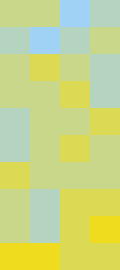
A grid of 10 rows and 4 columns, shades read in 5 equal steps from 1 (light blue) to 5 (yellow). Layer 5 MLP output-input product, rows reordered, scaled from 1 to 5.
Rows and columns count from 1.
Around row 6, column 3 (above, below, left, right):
3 3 3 3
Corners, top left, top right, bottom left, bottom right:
3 2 5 4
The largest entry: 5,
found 3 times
